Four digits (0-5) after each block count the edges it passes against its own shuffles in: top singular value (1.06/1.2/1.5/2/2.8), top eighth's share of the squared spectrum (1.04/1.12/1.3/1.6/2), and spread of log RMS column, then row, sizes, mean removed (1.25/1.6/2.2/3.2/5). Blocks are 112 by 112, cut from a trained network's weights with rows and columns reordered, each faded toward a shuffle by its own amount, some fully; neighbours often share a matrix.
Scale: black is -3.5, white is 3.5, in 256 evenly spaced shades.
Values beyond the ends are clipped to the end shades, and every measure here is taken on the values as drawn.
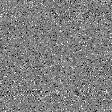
3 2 0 2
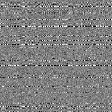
5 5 0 4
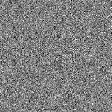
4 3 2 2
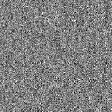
3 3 2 2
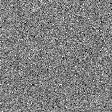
2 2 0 1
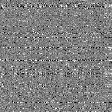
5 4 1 4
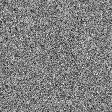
0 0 0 0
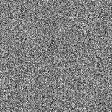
3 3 0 1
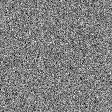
1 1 0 0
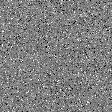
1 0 0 0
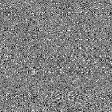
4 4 1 3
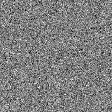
3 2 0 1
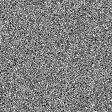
0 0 0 0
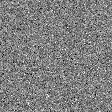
0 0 0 0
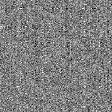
3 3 2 2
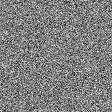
0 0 0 0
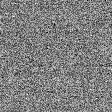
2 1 0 0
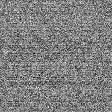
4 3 0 1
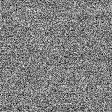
2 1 0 0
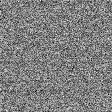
2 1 0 0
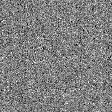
2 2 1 1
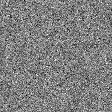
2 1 0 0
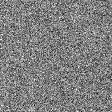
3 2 0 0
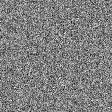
2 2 0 0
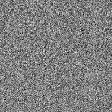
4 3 1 1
